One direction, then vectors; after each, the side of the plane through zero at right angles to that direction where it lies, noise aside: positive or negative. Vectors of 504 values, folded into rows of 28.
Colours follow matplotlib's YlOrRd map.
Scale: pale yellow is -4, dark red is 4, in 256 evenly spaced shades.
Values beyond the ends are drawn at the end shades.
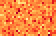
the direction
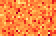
positive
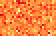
negative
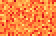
positive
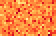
positive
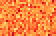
positive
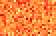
negative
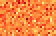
negative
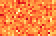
negative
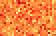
negative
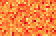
positive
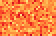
negative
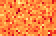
positive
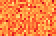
positive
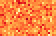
negative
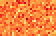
negative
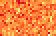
negative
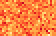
negative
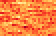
positive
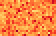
positive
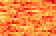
positive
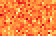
negative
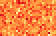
negative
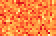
negative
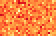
negative
